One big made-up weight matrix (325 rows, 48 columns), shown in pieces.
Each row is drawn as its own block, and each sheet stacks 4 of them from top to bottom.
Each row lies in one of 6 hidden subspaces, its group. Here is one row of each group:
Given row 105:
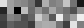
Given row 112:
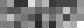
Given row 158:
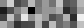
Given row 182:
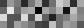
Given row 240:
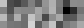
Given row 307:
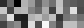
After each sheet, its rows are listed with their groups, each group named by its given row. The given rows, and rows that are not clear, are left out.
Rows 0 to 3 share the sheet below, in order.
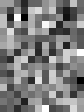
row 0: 240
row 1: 112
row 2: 112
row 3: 105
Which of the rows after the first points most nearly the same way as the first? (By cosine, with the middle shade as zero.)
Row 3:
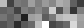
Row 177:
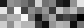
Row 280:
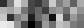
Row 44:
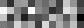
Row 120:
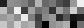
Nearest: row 44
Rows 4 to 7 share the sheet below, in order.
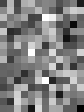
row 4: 307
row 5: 240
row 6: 105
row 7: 112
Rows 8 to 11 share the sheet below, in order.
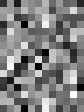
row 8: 307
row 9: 105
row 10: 182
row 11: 307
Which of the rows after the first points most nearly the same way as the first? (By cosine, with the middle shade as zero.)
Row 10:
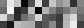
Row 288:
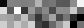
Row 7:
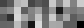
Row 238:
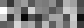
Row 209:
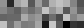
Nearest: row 238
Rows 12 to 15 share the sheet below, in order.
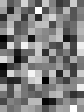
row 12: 182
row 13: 158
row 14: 158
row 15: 307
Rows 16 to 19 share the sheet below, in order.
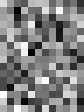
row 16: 112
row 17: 307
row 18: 105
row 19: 158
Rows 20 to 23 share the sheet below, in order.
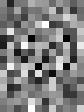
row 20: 105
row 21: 158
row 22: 182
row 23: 240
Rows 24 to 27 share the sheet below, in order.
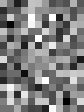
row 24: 158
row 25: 182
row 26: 105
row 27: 105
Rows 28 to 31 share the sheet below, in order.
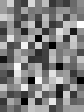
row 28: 112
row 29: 182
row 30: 112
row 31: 182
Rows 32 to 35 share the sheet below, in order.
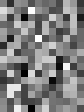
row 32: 158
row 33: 182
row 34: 182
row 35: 240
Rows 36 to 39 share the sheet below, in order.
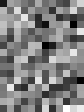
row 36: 105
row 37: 307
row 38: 112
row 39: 112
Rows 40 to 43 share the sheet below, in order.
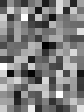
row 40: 182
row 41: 307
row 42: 158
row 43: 112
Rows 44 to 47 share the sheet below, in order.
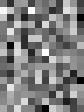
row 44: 158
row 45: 240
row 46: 112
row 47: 105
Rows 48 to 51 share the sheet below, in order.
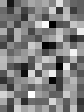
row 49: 307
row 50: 182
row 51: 158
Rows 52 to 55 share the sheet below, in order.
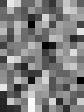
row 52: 240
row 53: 307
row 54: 240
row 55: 158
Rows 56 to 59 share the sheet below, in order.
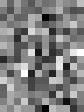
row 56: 307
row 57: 112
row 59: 105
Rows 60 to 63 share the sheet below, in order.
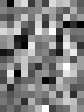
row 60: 112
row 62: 240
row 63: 105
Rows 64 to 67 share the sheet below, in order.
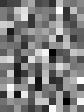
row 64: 182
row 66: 112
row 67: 105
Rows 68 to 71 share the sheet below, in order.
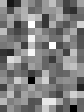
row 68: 240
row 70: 240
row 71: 307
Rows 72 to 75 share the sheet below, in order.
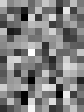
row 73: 240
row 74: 240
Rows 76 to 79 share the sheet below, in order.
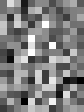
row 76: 240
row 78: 112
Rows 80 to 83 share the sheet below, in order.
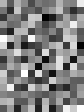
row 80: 307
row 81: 158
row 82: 182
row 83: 112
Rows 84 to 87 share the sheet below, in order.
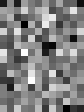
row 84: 307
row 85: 307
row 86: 158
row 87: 112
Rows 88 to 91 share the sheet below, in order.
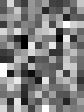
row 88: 112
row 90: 158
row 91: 240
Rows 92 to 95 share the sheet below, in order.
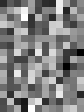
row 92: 182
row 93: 112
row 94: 240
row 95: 307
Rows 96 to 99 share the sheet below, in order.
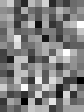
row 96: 112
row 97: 112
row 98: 112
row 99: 182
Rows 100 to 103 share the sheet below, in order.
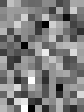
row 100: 105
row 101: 105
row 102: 240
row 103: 307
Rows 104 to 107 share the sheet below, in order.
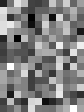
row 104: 158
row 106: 182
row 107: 307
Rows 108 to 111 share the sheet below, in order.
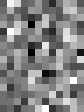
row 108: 240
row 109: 240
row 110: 307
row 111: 105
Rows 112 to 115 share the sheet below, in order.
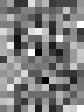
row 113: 112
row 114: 105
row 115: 112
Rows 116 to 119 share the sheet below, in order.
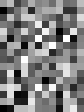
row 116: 158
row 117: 182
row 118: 240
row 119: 182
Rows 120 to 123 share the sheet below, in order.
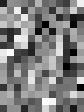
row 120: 105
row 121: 182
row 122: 240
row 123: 307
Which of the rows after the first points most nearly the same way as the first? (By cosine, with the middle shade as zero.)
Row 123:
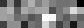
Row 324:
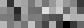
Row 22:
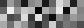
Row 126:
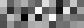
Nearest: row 126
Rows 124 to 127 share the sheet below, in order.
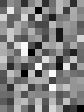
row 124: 182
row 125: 307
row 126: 182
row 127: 112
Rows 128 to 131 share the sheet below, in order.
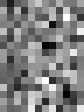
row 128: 105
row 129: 307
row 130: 105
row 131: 240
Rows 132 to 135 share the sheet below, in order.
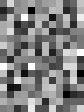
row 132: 158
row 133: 112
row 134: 158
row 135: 240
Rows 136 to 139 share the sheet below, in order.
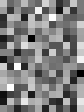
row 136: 182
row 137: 158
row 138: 105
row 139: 158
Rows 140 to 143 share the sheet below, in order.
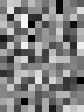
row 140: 307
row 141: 158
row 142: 112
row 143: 112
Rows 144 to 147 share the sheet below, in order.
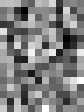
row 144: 182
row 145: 240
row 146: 112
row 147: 240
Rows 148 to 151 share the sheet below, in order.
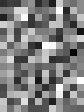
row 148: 182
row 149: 307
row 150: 112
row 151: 182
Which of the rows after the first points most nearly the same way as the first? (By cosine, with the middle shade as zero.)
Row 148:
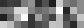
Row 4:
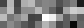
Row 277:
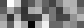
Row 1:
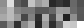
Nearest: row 4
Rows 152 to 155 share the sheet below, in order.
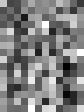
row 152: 105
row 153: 112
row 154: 240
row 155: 240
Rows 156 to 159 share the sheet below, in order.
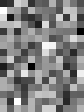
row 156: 158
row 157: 307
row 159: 240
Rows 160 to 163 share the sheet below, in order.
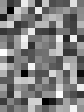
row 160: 182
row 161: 182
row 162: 158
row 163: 307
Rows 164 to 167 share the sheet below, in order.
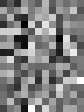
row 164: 307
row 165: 182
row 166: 112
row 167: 307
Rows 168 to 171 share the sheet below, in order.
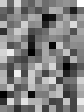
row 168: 307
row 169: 158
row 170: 240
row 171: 158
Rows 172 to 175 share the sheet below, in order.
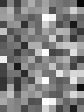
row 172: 307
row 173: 105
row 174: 105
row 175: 307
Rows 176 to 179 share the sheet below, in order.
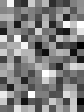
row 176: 112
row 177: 105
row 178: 307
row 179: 158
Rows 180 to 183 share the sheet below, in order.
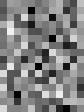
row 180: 158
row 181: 105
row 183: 112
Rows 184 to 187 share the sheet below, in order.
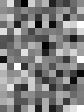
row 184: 112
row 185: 307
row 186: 105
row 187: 112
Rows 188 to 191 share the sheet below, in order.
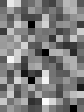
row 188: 240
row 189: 105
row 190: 240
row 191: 307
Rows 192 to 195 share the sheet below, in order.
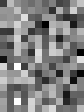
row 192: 105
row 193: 112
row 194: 105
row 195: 240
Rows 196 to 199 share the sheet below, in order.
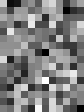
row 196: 240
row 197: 105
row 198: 105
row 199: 112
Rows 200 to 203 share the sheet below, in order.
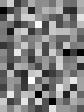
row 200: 158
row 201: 112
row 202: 307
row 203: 182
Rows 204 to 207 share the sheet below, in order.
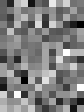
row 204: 112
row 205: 112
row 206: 307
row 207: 105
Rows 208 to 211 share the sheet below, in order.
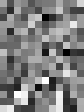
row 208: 307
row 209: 112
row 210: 105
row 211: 182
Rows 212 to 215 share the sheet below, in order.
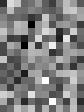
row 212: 240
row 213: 182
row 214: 105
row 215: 158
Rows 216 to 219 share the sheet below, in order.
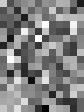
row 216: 105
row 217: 182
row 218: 240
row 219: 105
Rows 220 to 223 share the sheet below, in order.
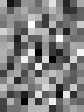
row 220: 240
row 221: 112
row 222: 182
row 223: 182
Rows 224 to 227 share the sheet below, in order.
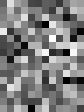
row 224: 105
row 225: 105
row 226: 112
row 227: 240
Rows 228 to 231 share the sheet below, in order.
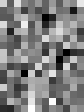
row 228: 307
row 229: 112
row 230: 182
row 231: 158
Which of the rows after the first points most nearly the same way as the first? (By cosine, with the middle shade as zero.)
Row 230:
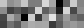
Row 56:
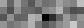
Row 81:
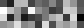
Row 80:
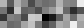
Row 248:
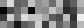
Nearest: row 81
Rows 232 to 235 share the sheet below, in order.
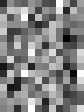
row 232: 182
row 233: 240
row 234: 158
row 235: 240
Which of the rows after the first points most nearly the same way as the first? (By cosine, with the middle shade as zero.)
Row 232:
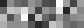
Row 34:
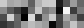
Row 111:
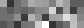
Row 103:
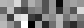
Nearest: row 103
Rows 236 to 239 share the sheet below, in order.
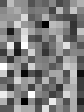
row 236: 105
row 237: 240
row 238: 158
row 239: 158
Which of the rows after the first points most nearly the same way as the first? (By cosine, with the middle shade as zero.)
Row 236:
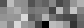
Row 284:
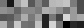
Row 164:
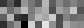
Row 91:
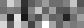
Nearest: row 284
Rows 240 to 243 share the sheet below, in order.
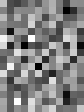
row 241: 158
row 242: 182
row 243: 240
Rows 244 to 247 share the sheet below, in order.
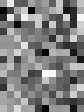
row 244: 158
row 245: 105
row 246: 307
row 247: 105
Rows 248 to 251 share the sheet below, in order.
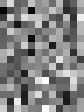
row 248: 158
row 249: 158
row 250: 105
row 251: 240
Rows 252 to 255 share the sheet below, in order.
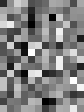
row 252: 158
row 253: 307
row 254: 307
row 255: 307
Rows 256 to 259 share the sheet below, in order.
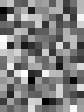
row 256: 158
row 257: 158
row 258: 307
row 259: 307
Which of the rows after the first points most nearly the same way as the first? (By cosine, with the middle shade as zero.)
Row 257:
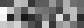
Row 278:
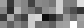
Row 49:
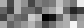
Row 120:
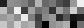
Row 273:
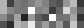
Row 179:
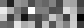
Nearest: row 179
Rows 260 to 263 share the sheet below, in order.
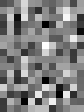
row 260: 240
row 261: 307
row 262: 240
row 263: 182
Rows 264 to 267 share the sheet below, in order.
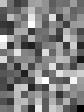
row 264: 158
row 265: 158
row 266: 105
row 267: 112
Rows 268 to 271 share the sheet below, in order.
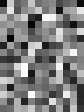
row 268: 307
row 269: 307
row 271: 158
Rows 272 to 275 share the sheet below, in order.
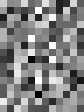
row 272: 182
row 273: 158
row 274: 112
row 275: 182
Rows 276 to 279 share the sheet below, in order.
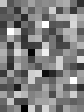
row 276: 105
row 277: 240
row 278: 307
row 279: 307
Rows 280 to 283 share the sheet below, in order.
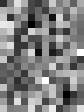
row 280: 158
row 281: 112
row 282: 105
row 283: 240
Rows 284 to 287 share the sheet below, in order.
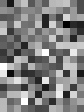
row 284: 112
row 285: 105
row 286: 158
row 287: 182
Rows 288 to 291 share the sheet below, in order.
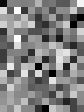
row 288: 105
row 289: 112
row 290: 182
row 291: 105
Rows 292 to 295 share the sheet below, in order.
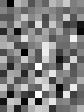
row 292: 112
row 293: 307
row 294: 182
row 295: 182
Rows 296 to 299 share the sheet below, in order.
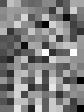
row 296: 105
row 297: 105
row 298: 112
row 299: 112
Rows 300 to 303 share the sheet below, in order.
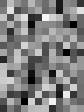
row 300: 307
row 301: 112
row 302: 158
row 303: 182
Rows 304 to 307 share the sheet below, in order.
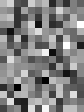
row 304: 112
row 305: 105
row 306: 105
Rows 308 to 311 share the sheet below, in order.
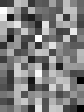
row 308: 158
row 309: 182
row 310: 112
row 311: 112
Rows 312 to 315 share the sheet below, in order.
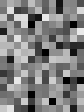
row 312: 307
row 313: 105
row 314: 112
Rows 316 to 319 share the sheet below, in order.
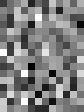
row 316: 112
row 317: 240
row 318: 158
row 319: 182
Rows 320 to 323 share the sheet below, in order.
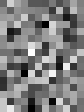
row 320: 105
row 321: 240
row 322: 182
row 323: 158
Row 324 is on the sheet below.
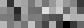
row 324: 112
